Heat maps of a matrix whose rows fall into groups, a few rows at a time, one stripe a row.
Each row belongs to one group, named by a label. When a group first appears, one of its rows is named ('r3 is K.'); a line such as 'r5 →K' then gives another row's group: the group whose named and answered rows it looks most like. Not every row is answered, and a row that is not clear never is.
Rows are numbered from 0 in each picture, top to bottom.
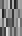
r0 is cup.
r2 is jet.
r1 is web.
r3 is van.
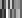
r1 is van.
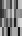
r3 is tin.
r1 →van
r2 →cup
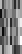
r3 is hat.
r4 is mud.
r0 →web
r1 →van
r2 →mud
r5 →web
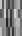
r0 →jet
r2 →jet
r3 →jet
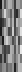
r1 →cup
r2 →van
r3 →cup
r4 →web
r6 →van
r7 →cup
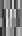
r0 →cup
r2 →web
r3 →van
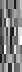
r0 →cup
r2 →van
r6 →van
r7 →tin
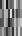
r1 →web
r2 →tin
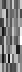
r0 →hat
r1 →jet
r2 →mud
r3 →hat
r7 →jet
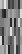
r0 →tin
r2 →cup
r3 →web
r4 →tin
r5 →tin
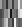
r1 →mud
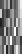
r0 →mud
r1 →hat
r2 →van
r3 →mud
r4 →web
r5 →jet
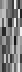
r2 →tin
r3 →hat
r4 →cup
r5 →hat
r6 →jet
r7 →hat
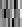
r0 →cup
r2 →web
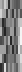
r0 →tin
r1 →jet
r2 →hat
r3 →hat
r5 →jet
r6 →hat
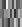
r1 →cup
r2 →tin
